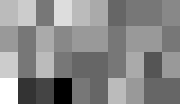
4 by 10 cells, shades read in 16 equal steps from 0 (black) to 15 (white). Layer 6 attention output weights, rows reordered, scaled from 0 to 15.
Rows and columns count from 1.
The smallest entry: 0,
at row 4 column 4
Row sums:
92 84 80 67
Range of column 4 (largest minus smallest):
13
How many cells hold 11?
4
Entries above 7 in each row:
6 7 4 3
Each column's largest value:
15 12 11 13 11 10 11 10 9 9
